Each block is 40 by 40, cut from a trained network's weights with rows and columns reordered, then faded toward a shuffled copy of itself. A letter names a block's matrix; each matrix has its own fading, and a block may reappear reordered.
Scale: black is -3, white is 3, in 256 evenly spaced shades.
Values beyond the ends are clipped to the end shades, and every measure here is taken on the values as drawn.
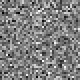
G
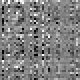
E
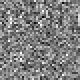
G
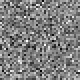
G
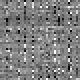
E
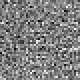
G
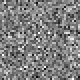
G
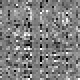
E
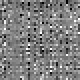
E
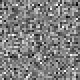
G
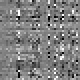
E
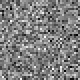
G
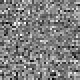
G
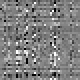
E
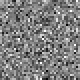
G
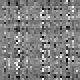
E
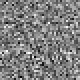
G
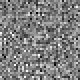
G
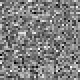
G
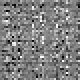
E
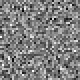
G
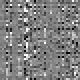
E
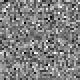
G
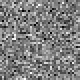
G
